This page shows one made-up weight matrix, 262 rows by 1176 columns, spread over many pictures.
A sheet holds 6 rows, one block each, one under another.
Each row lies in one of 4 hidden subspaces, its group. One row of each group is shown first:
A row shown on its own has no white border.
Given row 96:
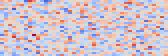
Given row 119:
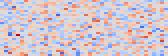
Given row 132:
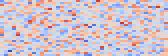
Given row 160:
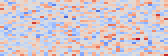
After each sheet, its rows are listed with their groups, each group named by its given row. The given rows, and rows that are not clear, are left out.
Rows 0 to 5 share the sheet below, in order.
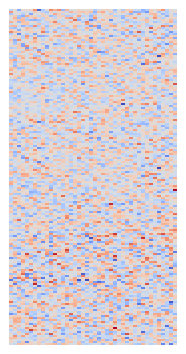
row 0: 96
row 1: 160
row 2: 96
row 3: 119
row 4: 132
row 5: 119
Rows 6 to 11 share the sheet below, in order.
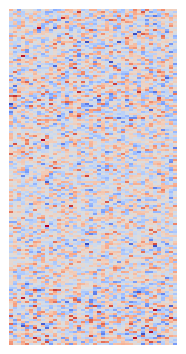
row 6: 132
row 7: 119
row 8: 119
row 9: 132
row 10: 132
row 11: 96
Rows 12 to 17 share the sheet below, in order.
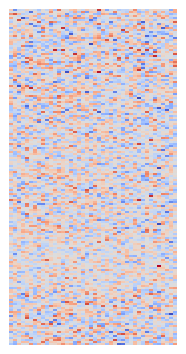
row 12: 119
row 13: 132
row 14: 96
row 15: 96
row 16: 119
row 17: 96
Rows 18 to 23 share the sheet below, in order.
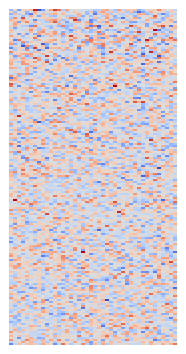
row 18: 96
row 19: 132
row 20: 96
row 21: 119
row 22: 160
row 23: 160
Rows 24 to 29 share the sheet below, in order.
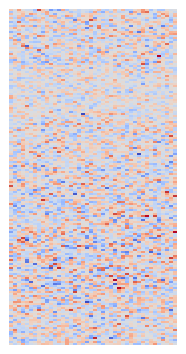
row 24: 96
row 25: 132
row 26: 132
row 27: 160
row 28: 96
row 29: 132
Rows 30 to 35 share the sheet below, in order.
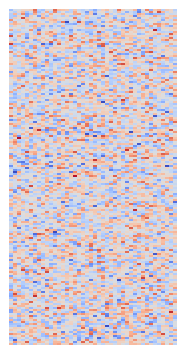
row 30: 96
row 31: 160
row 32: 132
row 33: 132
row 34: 96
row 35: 132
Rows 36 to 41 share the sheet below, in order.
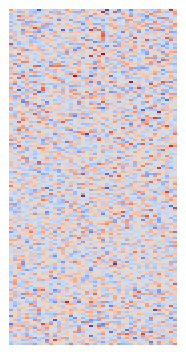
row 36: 132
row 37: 96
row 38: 96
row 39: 160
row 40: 119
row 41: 96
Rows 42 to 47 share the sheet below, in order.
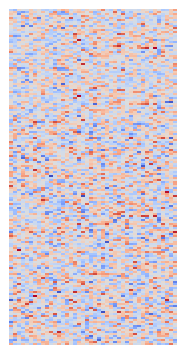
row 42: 160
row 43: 160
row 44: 96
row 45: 160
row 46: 132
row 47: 132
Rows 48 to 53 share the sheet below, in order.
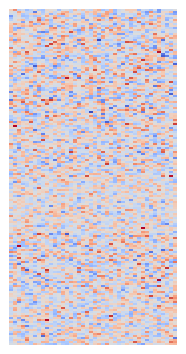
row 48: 160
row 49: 96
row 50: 119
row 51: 160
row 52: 96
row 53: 119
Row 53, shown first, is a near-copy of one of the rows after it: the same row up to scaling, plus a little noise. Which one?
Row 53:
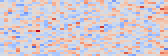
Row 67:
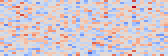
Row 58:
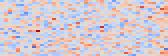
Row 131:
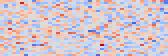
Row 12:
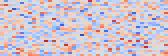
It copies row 58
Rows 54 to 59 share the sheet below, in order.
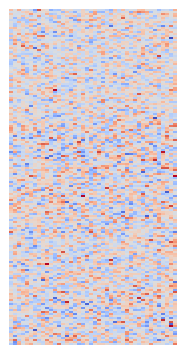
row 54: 96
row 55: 96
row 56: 160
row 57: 160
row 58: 119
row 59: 160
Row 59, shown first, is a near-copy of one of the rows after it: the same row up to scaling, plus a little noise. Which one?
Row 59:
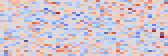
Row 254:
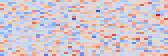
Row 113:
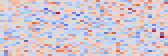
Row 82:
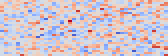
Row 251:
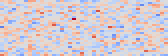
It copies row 113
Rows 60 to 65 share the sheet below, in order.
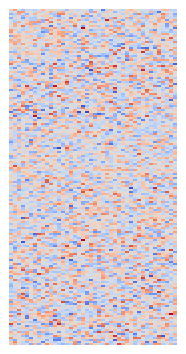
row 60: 160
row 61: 132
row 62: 132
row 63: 132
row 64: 96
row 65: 96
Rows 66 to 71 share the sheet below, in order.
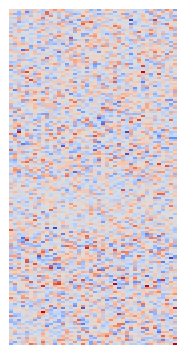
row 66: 132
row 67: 119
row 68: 132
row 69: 96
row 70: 96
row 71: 160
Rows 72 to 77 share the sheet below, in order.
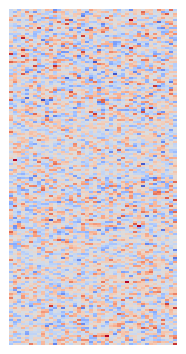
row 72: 132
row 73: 96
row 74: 119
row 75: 119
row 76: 132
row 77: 160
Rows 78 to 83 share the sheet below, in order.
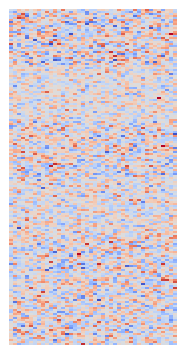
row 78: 96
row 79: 119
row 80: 119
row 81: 132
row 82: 160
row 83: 119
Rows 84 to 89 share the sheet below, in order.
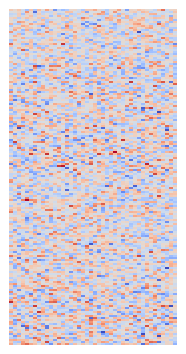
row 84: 132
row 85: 96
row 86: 119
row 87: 132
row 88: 96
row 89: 96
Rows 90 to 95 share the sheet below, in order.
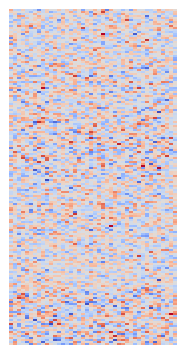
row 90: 132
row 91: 96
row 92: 96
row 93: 132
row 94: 96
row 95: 96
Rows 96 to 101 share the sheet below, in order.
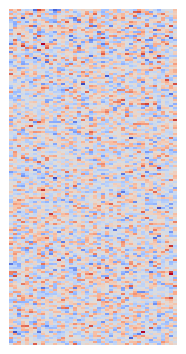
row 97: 160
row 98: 96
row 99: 119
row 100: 119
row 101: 119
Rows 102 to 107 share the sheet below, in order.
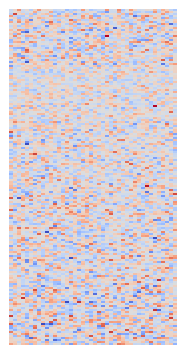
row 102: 132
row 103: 119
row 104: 119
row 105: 132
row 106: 96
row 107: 96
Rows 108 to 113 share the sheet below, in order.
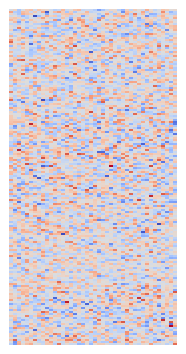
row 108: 132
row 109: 96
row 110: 119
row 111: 96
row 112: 96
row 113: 160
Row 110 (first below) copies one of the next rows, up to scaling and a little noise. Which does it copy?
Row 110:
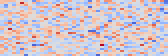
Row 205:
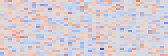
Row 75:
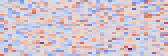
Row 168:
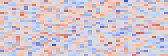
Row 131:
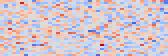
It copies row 131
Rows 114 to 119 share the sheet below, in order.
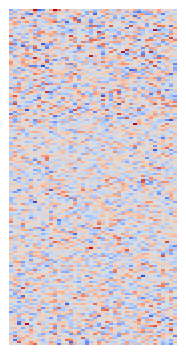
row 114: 96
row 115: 119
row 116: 96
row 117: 132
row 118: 119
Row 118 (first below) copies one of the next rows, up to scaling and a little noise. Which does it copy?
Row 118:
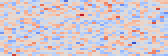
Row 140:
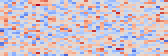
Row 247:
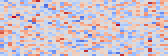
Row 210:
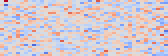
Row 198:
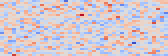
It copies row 198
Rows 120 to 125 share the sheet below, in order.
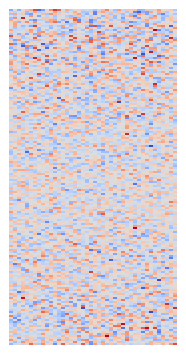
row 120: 96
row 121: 132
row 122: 132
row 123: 96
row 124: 96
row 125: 160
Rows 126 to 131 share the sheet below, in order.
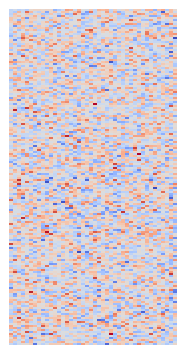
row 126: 132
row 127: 132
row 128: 132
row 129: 132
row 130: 119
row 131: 119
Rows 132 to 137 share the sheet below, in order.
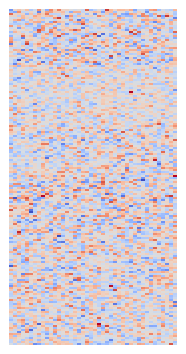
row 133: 132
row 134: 160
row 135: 119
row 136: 132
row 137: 119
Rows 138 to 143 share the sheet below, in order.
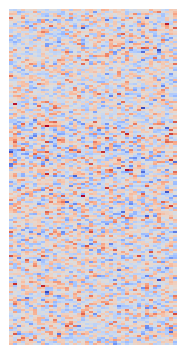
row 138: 160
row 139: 119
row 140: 119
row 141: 160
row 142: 96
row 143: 132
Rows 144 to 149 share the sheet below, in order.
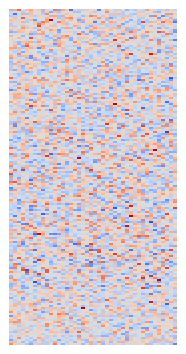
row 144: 119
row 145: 119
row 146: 132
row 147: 119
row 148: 96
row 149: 160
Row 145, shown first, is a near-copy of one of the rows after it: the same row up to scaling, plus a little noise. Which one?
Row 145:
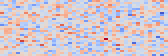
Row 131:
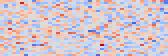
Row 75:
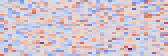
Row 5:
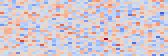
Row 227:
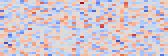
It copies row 5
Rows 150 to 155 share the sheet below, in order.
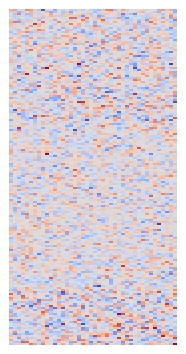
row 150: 119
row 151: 132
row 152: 119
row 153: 96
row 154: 119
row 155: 160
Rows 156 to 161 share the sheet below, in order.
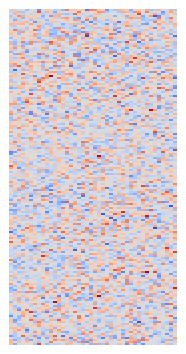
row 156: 132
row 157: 119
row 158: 119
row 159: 160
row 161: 132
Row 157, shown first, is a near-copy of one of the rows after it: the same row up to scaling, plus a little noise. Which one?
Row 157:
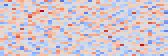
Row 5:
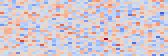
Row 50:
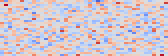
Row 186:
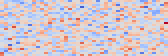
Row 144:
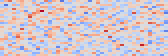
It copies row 144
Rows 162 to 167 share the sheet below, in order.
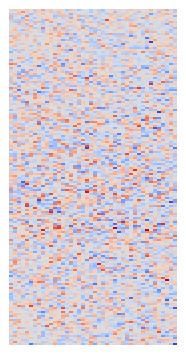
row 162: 160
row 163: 96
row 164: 132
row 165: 96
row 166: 160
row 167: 160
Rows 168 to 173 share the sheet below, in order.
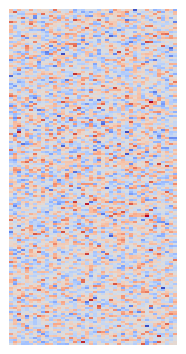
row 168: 119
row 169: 119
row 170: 132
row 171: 160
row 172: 119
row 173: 96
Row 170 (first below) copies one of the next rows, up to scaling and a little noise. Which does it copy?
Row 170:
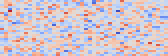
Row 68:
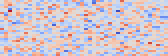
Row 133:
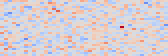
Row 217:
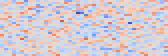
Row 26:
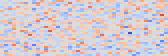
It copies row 68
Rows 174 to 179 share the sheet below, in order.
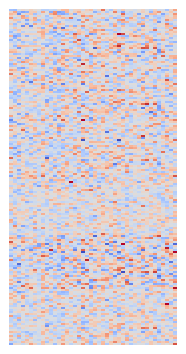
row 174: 160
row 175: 160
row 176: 160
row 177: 132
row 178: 160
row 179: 160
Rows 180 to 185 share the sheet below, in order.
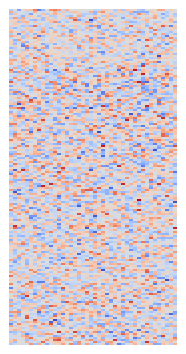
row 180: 96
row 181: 119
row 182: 132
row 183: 132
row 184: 160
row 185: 96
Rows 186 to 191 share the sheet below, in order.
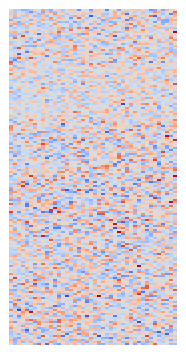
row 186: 119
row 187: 160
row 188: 160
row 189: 96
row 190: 132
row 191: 132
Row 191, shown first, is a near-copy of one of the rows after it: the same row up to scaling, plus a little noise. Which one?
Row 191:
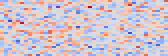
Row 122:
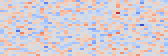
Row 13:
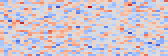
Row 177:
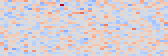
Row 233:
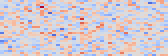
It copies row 13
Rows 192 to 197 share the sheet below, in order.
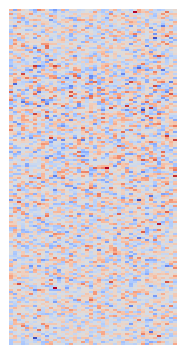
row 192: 96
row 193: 96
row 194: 160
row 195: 96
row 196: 132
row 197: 96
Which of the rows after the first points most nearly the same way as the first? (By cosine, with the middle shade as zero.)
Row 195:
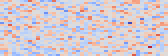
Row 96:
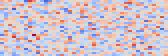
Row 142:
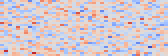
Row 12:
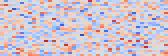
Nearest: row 96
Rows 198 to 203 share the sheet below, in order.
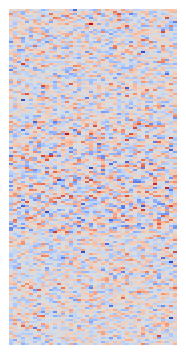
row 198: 119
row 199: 119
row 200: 96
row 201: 132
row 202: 160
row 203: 96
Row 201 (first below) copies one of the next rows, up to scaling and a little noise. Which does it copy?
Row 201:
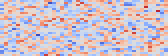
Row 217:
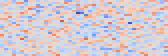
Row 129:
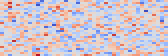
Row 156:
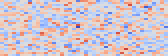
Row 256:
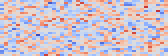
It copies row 256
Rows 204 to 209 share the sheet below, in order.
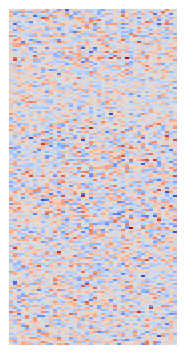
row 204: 132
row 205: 119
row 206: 160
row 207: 160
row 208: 132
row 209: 96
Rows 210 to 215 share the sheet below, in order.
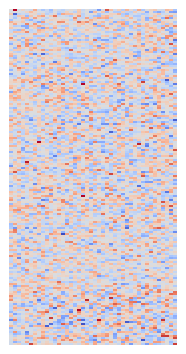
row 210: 119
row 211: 160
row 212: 132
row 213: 160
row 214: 96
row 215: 160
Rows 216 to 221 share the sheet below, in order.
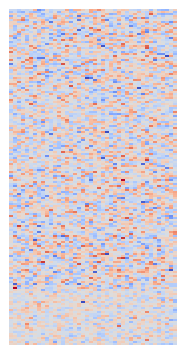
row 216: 160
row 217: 132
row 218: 160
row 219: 119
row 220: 160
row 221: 119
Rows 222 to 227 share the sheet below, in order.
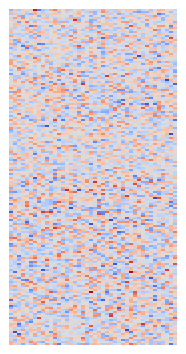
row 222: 96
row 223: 160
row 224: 119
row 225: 96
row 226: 119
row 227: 119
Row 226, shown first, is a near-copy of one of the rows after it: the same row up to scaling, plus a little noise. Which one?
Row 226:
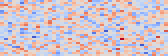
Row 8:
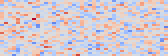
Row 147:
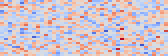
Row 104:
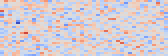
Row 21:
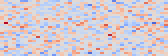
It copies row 147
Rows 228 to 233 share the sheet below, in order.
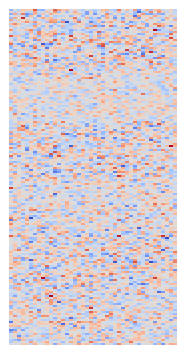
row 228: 96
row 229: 132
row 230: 96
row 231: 119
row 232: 132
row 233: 132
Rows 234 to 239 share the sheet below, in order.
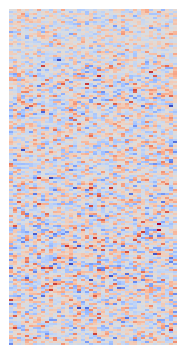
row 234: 96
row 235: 119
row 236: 119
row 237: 96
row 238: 96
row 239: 119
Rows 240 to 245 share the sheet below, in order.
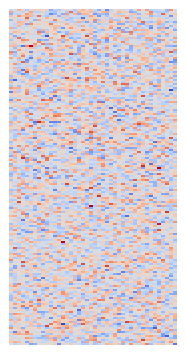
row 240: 119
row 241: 96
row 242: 96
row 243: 96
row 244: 132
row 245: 160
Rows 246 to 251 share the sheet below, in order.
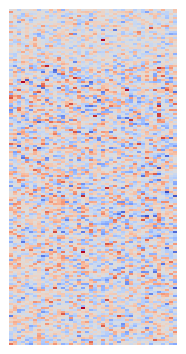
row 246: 96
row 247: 119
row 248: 96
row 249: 160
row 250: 160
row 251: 160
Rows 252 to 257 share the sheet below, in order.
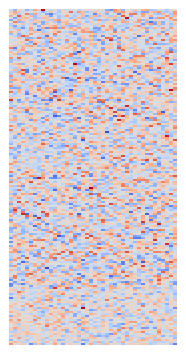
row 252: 119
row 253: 96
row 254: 160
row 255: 96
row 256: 132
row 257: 160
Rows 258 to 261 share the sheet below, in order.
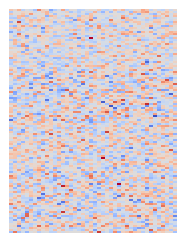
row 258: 96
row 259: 160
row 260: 160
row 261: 132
